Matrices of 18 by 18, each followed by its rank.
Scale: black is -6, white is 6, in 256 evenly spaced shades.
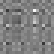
two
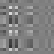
one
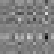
two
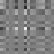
one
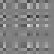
one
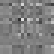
two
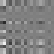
one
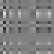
one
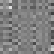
two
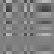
one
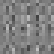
two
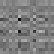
two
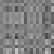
two
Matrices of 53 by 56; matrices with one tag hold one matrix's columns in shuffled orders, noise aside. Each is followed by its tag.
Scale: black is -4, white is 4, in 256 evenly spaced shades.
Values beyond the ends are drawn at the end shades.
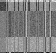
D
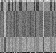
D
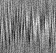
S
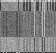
D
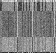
D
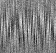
S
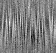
S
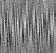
S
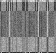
D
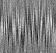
S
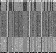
D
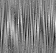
S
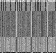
D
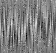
S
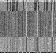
D
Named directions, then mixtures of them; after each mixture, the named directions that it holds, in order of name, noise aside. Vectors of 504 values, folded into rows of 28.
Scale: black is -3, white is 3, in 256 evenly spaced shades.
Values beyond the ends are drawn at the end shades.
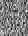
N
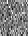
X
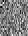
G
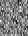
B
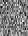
B, G, N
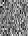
G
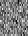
B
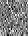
N, X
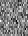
B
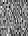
G, X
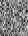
B, G, N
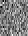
G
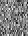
B, N, X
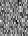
B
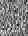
G, N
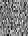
G, N, X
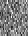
B, X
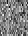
B, X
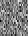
B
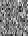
B, X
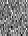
B, X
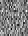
N
